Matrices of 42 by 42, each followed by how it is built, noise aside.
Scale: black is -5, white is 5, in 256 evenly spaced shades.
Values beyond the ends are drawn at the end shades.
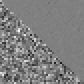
lower triangular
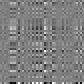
low rank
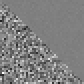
lower triangular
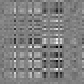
low rank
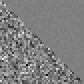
lower triangular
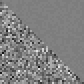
lower triangular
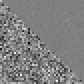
lower triangular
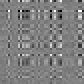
low rank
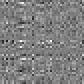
low rank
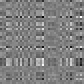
low rank
